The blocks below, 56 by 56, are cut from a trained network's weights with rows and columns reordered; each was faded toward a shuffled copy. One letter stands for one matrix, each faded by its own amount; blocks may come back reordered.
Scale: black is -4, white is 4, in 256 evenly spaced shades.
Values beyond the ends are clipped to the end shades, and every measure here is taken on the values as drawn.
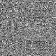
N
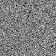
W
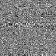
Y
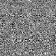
Y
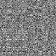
N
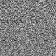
N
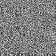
N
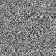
Y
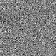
Y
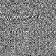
N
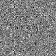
W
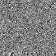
Y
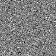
W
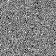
W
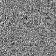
N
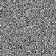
Y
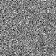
Y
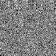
W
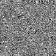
W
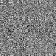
N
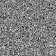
N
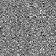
Y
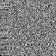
N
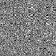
Y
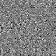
W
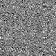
W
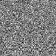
N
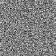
N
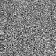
N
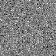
W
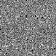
W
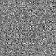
Y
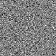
W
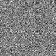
N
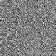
Y
